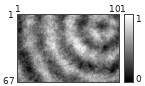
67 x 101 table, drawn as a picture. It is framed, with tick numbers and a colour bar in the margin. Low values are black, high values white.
Overall the values sit about 50% of the way up the scale. The centre is the ninth with the highest average. No lone cell stands out from its neighbours. No row or column stands out. Rings spread out from the top right. The halves do not mirror each other. No overall slope runs across the table.
